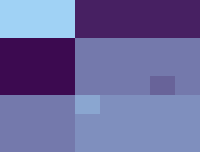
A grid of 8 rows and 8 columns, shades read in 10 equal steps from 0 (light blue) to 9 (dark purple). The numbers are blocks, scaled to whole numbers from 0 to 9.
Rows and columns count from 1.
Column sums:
39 39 39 36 37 37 38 37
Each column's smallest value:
0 0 0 2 3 3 3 3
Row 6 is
4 4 4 2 3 3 3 3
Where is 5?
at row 5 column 7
